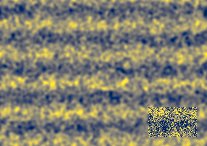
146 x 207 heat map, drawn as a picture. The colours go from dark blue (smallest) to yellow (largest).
Slope: none. Odd patch: rougher, in the bottom right. Stripes: horizontal, repeating 5 times. Roughest part: bottom right.
